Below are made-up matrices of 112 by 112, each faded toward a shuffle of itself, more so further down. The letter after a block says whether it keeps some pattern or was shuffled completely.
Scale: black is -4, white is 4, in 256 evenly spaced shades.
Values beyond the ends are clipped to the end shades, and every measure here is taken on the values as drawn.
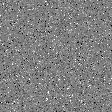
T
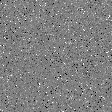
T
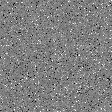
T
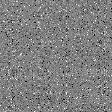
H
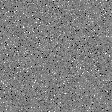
T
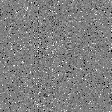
H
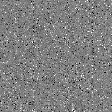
H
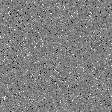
T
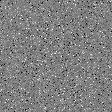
T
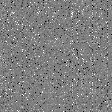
H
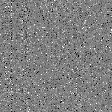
H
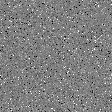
T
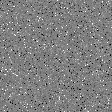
T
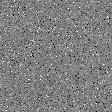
T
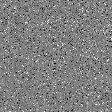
H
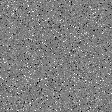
T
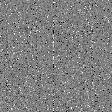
H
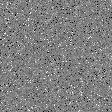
T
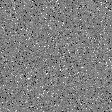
T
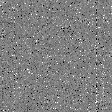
H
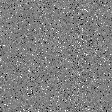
H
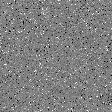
T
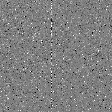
H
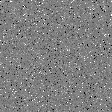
T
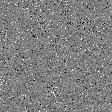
T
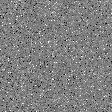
T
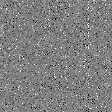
H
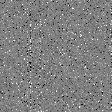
H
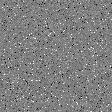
T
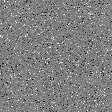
T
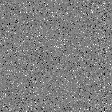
H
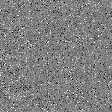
H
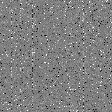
H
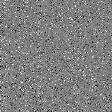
H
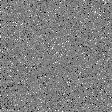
H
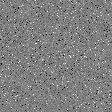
T
